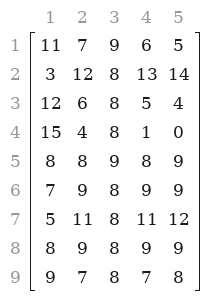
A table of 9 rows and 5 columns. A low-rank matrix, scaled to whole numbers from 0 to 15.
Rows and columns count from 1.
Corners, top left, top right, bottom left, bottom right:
11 5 9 8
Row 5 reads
8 8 9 8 9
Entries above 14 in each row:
0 0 0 1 0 0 0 0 0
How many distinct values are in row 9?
3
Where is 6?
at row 1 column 4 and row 3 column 2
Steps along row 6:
up down up same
